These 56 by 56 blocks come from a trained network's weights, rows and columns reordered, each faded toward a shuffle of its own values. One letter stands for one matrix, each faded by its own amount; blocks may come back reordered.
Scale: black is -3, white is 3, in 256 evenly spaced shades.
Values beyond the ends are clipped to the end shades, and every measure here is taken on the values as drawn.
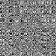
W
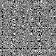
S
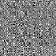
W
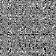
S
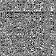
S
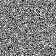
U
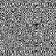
W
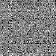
S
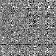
S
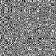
W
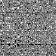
S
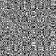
W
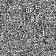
U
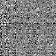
S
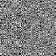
W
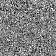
U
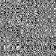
W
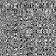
W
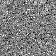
U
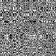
W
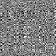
W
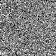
U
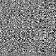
W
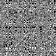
S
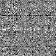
S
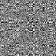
W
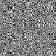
W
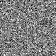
U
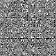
S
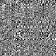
W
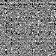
S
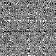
S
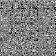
S
